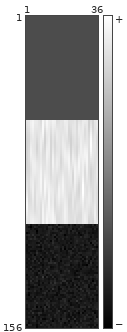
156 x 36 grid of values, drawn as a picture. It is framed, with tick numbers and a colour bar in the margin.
It is made of 3 by 1 panels. Panel 1,1: low, flat. Panel 2,1: very high, streaked downward, faint in contrast. Panel 3,1: very low, fine-grained, faint in contrast.
